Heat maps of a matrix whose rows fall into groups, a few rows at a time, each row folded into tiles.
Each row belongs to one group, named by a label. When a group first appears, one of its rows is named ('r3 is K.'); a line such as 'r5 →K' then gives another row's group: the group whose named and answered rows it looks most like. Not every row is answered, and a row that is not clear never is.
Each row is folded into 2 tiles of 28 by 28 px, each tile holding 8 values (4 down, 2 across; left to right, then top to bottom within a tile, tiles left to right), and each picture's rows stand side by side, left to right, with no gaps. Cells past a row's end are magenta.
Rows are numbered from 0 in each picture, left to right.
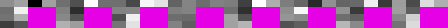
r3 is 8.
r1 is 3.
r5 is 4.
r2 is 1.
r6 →3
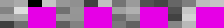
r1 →4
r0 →4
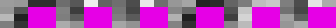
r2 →3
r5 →3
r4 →1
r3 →8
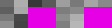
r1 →1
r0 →8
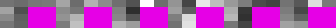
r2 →3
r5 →3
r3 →1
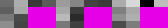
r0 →8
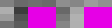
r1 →1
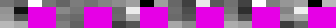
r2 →4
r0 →3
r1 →8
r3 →3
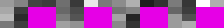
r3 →3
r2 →8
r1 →3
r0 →8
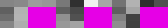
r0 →1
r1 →3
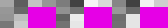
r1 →1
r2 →1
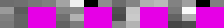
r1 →4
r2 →1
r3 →4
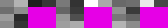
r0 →8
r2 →3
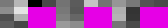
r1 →3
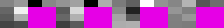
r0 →4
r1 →4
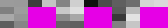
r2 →1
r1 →4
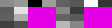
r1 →3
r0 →4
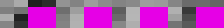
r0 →8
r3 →8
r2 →1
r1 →1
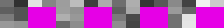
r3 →1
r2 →8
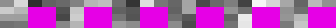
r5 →1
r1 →1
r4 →1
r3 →8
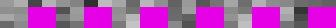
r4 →1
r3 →8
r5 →8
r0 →4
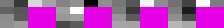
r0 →3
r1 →4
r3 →3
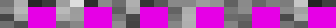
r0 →4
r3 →1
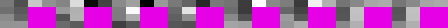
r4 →3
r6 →1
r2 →4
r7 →1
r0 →3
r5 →3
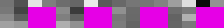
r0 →3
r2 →8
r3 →4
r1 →3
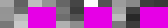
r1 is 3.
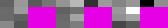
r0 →8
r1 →4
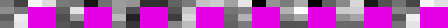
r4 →4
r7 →1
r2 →8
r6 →4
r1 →4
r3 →1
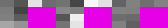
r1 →1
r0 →3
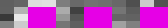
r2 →3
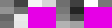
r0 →1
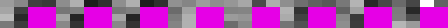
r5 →8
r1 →8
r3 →1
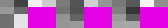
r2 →3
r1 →3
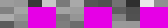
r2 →3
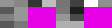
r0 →4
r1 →3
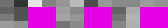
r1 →4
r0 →3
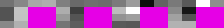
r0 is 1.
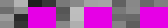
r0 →8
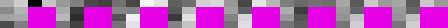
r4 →1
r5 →8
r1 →8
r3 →1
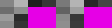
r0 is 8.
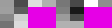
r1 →3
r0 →1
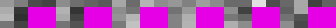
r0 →8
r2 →1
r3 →1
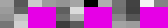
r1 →4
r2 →3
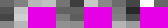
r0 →1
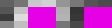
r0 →1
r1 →8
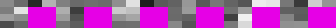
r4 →1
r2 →4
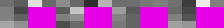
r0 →3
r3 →3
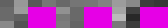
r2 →8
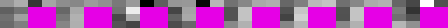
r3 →4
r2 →4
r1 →1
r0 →4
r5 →1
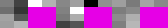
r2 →1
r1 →4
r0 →3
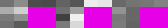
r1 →1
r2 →8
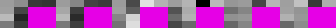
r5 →4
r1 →8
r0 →8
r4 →4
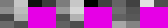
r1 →4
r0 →4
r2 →3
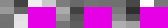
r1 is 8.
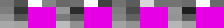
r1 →3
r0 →3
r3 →3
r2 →3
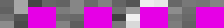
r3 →8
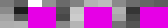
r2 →8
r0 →3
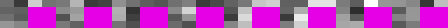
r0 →3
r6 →3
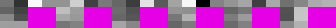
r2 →3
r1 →4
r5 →1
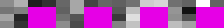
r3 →3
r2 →1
